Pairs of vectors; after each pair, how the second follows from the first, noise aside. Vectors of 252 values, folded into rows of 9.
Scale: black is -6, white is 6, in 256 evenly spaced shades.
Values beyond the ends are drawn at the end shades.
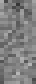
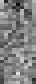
scaled up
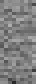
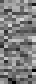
scaled up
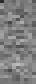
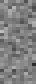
shuffled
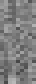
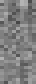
reversed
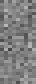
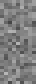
shuffled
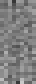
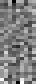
scaled up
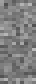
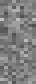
shuffled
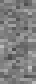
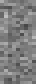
reversed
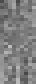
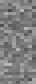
shuffled
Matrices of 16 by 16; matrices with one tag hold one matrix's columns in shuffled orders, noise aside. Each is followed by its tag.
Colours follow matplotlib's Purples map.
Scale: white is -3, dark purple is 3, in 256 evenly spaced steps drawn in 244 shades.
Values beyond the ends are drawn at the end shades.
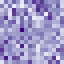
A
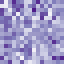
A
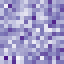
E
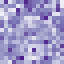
A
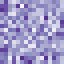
E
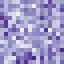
E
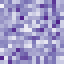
E
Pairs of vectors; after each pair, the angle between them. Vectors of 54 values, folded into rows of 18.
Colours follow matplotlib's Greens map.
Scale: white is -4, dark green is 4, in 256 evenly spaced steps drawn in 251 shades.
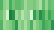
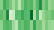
nearly opposite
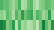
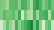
nearly opposite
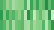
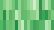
orthogonal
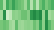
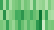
partly aligned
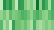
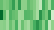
orthogonal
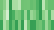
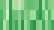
nearly parallel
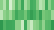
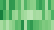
nearly opposite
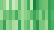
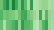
nearly opposite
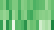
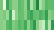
partly aligned
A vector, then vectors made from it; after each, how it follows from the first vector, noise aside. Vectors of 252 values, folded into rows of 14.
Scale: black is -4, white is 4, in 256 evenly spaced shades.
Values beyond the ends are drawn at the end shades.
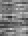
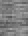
shrunk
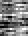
scaled up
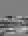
partly zeroed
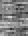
negated
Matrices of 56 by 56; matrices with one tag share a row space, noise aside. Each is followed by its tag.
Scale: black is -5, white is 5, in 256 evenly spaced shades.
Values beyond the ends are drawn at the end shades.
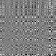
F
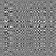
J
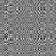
J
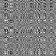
J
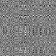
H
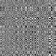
F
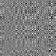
F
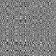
H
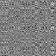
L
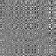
F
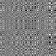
F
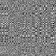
L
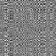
J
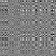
L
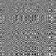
F
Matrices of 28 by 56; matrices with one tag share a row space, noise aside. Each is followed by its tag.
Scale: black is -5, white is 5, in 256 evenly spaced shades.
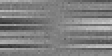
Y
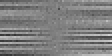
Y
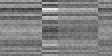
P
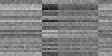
P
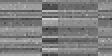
P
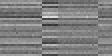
P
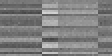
P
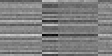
P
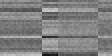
P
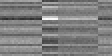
P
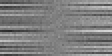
Y
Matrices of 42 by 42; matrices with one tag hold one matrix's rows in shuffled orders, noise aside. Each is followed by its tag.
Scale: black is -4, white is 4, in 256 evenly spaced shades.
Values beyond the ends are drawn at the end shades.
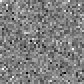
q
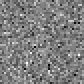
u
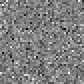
q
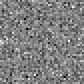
q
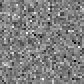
u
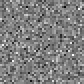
q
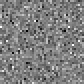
q
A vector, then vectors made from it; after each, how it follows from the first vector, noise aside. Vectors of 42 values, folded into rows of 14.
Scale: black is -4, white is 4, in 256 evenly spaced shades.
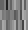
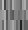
reversed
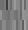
shrunk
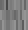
shrunk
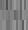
shrunk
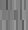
shrunk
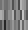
wrapped around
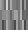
negated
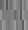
shrunk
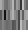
wrapped around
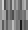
reversed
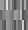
negated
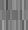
shrunk
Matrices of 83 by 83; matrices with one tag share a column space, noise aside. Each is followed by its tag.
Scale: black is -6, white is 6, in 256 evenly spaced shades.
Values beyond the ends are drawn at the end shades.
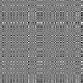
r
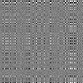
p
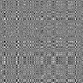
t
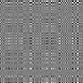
p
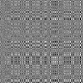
t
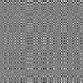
p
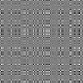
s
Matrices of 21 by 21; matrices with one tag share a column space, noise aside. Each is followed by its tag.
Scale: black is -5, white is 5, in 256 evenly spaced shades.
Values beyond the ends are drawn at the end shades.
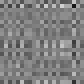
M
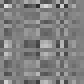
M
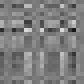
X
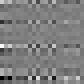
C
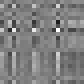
X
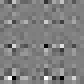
C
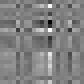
X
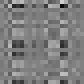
M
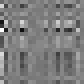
X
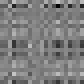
M
